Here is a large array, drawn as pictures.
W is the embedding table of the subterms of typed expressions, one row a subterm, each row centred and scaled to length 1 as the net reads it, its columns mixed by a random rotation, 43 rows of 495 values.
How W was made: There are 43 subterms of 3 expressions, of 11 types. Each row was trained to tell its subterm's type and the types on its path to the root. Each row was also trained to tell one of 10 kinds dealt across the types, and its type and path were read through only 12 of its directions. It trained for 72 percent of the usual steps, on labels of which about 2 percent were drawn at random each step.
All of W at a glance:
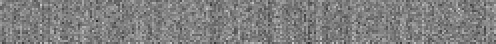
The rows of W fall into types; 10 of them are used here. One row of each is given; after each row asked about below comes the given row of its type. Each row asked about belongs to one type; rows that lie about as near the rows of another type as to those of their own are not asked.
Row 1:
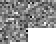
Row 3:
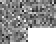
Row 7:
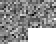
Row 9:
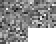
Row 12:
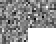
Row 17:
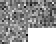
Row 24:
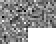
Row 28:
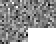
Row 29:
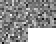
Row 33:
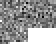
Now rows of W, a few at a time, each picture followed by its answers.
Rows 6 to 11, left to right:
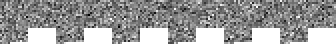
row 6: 9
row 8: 9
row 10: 7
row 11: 3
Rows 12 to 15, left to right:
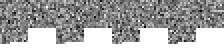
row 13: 1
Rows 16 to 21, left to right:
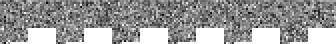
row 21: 33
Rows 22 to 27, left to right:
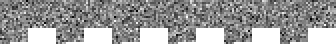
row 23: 1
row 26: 28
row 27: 1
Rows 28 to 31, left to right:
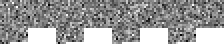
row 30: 7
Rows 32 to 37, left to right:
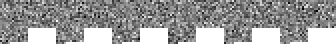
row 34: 9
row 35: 1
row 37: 33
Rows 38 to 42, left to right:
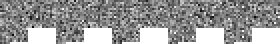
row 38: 33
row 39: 33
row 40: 9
